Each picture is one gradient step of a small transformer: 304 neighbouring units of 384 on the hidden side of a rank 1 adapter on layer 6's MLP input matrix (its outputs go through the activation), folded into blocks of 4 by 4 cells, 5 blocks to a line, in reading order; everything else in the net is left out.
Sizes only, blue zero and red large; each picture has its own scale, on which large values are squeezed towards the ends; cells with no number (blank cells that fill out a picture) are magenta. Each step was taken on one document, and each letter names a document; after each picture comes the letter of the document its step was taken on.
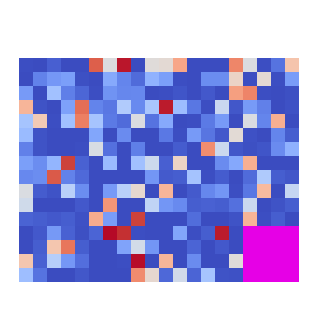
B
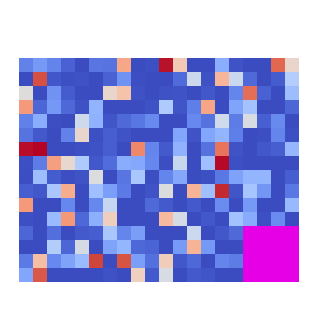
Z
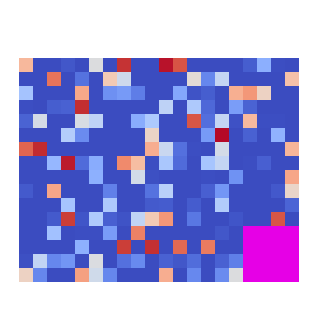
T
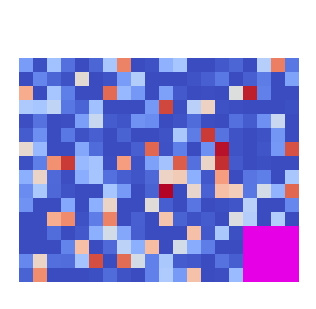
Z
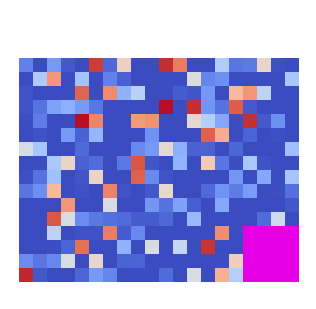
T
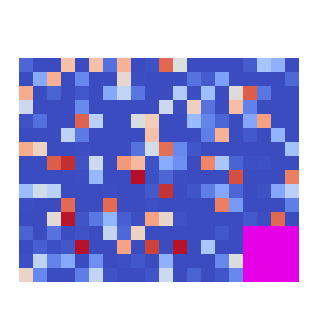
T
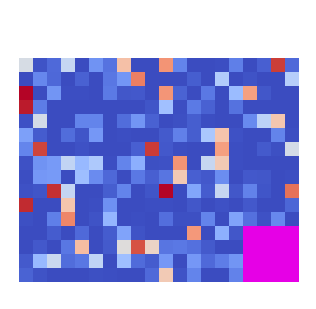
Z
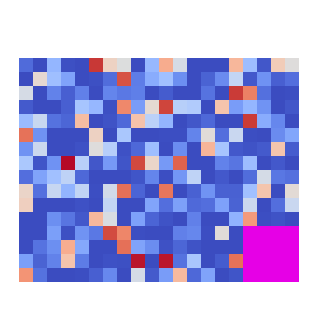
B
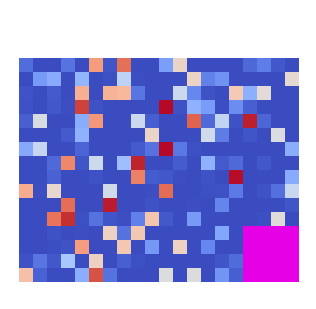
T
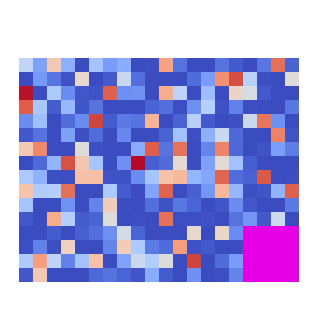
Z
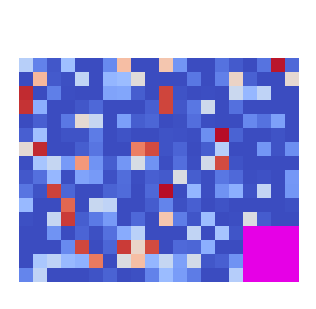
Z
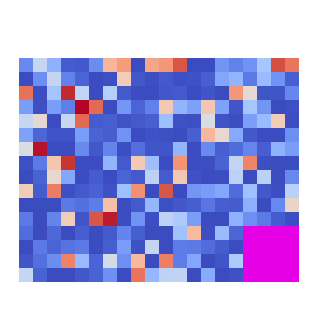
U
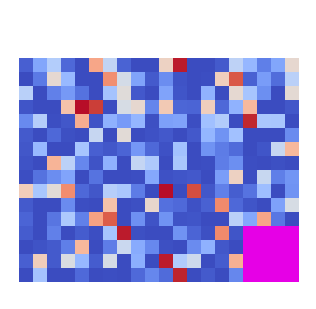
U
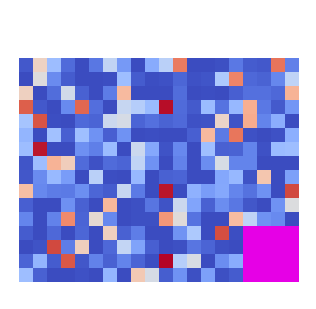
U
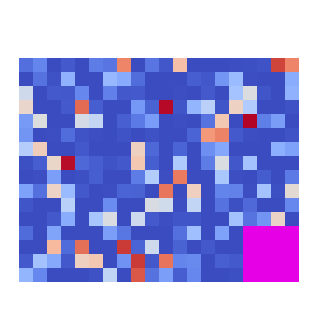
U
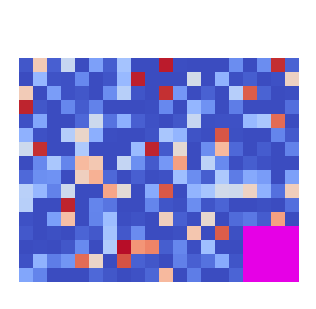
Z
